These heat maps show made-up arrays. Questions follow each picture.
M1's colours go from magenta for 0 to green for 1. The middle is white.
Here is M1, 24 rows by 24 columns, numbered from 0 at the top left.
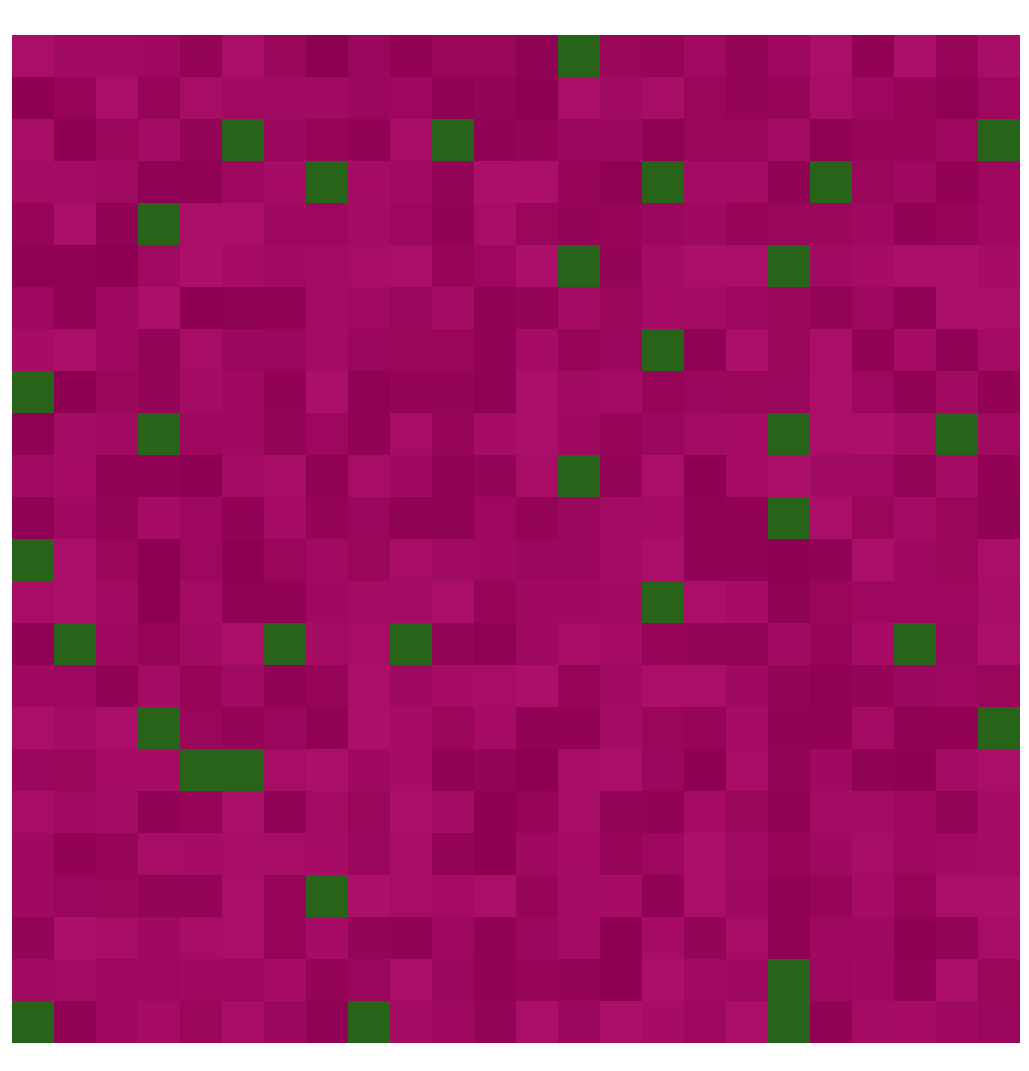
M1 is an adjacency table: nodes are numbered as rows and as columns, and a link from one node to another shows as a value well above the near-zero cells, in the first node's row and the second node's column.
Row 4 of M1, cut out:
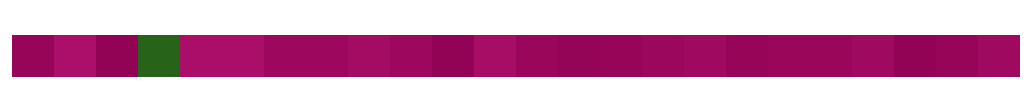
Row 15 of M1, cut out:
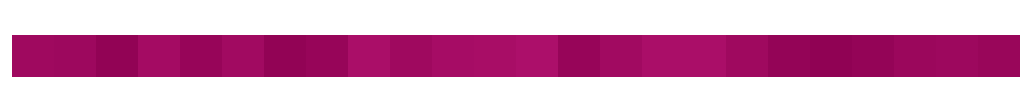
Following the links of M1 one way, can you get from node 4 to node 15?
yes
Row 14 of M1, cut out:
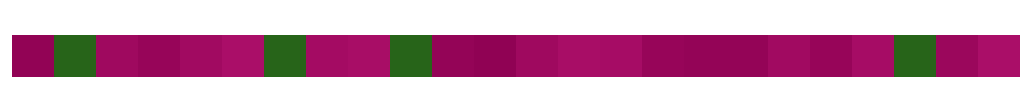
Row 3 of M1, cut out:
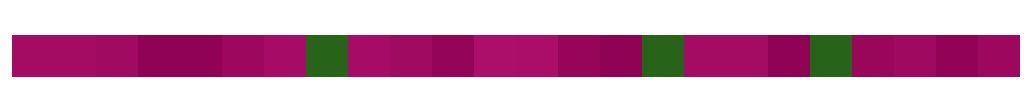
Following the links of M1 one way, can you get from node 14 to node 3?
yes
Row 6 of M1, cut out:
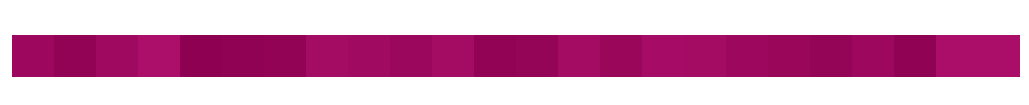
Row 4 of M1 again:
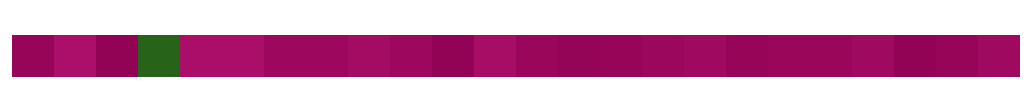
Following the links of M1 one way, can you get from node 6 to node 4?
no
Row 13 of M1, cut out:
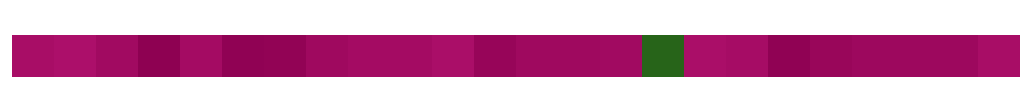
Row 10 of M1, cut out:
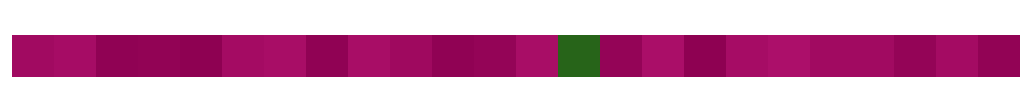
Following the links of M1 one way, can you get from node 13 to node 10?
no
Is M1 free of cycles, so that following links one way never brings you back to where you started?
yes
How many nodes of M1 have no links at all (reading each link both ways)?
0
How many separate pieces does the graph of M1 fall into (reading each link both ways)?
1
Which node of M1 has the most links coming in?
node 18
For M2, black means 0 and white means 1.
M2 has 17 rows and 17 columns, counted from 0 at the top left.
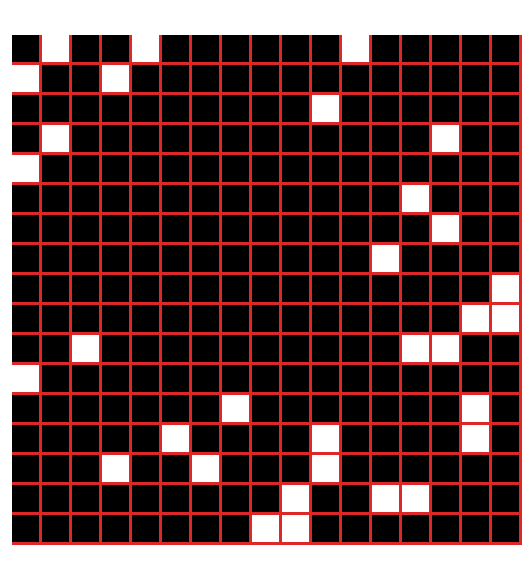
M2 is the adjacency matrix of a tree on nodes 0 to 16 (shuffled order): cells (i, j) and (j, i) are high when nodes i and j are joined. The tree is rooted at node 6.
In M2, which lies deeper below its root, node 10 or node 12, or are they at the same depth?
node 12
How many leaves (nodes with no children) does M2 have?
6
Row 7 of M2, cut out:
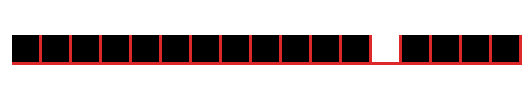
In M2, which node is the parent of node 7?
12
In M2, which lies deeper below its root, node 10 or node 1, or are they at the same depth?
node 1
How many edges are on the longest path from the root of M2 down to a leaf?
7
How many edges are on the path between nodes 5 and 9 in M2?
3
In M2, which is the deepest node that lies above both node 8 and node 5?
13
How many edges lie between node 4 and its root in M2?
5
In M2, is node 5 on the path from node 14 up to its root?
no
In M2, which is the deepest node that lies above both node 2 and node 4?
14
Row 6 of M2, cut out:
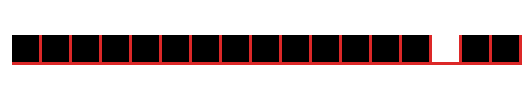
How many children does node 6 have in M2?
1
